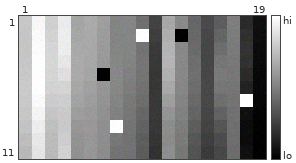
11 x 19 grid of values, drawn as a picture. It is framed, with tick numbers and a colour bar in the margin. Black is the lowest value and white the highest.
Streaks run downward. The ninth with the lowest average is the bottom right. Five lone cells stand out: three far higher and two far lower than their neighbours. There is an overall slope up to the left.
